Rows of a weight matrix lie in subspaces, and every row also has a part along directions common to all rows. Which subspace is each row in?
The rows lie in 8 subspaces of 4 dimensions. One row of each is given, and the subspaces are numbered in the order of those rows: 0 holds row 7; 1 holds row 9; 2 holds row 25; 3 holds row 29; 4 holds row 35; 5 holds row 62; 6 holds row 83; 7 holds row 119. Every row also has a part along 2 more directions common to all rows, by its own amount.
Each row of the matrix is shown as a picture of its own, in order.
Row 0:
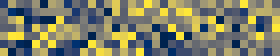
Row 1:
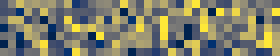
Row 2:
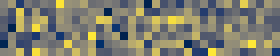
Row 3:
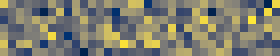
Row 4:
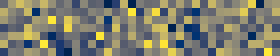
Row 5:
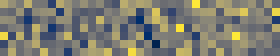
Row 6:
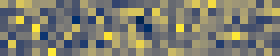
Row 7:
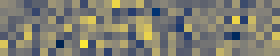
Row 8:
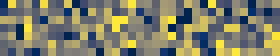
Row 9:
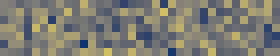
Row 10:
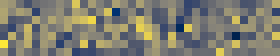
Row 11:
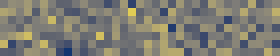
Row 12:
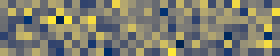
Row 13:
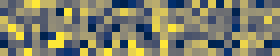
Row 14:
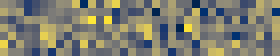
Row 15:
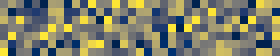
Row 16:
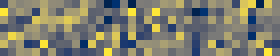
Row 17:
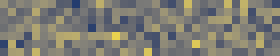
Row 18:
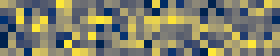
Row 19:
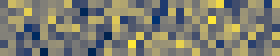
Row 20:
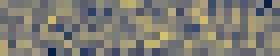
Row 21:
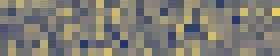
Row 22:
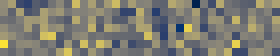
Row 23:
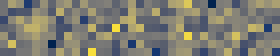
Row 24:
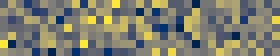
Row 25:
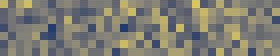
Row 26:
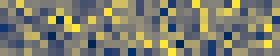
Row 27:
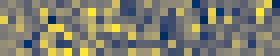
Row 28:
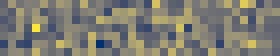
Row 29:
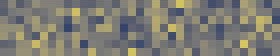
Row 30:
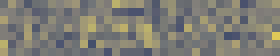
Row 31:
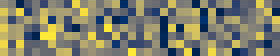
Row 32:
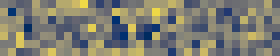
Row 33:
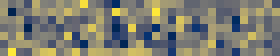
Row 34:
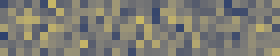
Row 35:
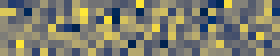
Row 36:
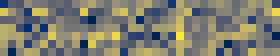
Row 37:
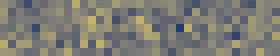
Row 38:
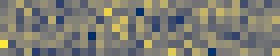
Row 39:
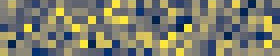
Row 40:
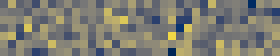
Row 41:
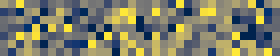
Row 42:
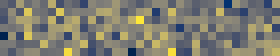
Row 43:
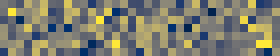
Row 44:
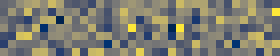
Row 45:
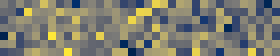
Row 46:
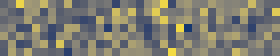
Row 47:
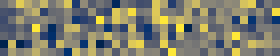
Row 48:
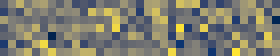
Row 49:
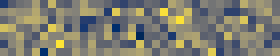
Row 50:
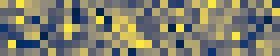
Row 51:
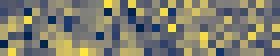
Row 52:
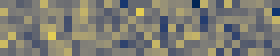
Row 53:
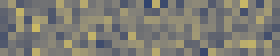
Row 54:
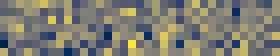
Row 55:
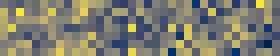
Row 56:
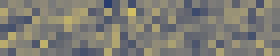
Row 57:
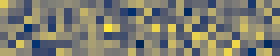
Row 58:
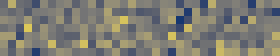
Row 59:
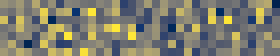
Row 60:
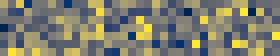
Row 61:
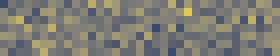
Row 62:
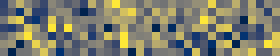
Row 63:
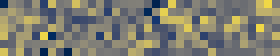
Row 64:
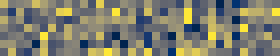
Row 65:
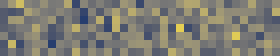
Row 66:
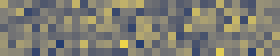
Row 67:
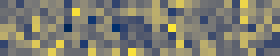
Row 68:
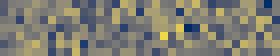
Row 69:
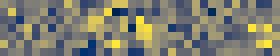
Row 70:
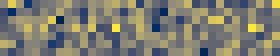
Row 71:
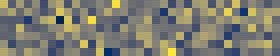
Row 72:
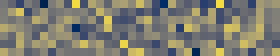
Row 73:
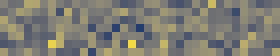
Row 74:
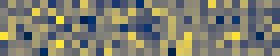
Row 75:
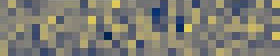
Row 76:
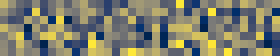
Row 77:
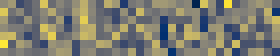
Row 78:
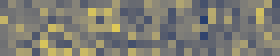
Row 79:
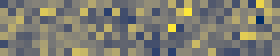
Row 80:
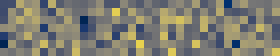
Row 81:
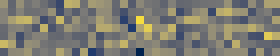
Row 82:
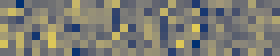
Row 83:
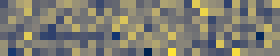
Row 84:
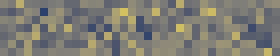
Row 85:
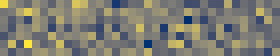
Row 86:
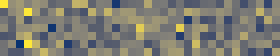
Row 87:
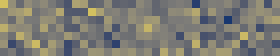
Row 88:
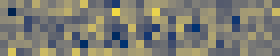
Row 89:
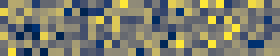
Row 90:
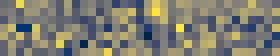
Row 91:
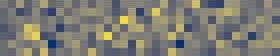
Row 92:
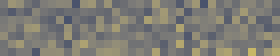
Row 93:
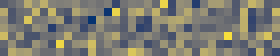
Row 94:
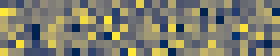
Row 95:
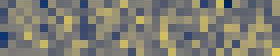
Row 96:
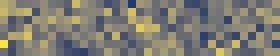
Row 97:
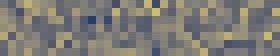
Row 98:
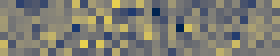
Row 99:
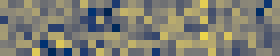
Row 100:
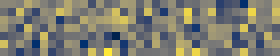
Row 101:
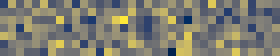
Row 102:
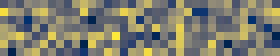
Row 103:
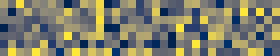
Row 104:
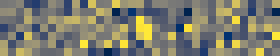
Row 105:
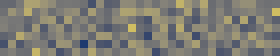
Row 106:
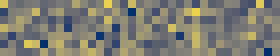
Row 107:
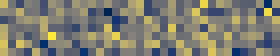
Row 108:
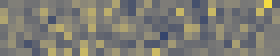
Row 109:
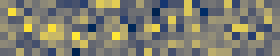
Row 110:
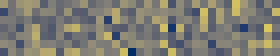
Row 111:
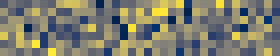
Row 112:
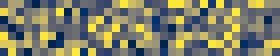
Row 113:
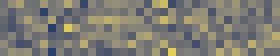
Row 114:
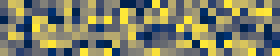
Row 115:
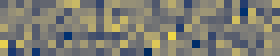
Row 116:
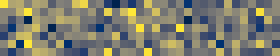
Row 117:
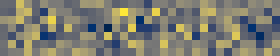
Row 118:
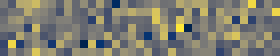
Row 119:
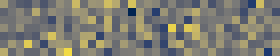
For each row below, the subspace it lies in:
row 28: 1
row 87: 7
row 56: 7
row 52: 2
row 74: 0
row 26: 0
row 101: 0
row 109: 6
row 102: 7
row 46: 1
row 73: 4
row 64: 6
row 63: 2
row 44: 0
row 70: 4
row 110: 4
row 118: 0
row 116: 7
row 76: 5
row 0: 5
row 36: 7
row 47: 1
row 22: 4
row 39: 0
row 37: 6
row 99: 3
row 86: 7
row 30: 2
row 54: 4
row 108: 3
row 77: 2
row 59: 3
